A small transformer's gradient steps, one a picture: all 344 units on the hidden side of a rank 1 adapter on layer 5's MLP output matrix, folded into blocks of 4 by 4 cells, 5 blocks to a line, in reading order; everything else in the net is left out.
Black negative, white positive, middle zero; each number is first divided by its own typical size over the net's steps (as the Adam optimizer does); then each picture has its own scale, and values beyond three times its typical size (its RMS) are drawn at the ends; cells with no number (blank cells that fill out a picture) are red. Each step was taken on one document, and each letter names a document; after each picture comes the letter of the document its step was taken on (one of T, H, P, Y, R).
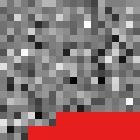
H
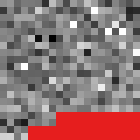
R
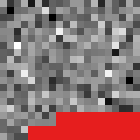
R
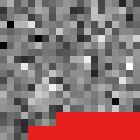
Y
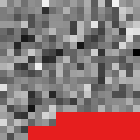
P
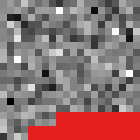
P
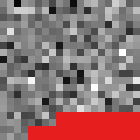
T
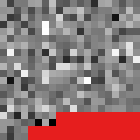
H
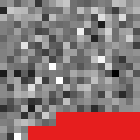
P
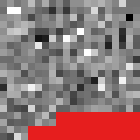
R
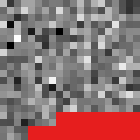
Y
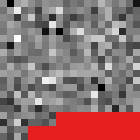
R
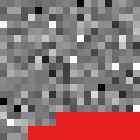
Y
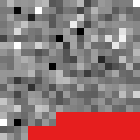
R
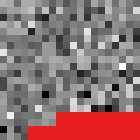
T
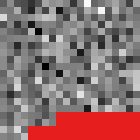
T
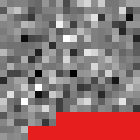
Y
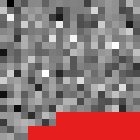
P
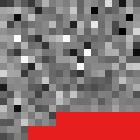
R
